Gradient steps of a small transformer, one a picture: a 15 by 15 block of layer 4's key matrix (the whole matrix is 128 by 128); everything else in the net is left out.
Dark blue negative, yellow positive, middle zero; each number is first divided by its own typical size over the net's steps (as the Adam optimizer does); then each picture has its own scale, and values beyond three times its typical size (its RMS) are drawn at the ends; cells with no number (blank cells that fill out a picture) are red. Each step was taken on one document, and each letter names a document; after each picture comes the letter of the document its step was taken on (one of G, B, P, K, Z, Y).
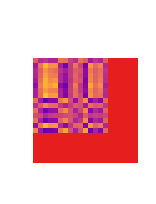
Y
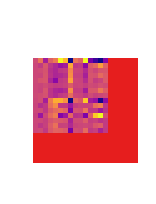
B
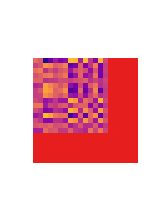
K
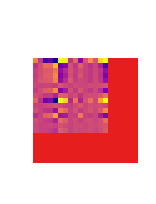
B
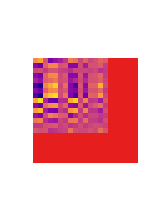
K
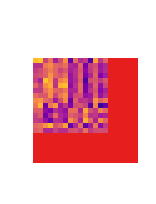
K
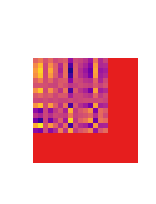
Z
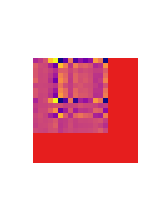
B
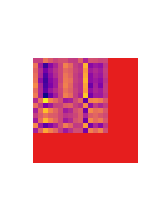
Y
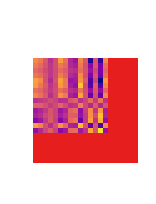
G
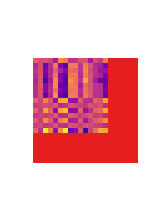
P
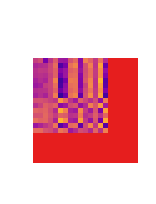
Y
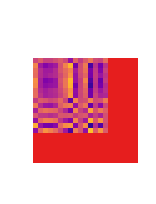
Y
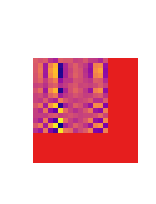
Z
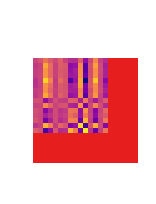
G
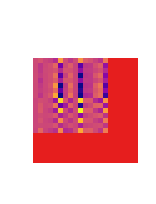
P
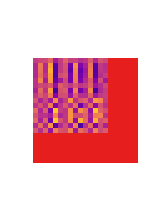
Z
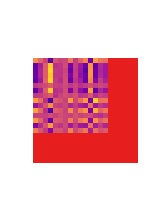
Z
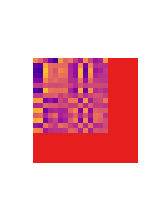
Z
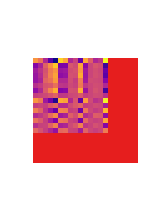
Z
